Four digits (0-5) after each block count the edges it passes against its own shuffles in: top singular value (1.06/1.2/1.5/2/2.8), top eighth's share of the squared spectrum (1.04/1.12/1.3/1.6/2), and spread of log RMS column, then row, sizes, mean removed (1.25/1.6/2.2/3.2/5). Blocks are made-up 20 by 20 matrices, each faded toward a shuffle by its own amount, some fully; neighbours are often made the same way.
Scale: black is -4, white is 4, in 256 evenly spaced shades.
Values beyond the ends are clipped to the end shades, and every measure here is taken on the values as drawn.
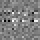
3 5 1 2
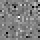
2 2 0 0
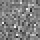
0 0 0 0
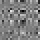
4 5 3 2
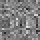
3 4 1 1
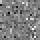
0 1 0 0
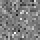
0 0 0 0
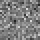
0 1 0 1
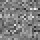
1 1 0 2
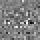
2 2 0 2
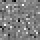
0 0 0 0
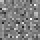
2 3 1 1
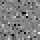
0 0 0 0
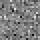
0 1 0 0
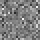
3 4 1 0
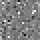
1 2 0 0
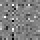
3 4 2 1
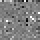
2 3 0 1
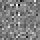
2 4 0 1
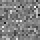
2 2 0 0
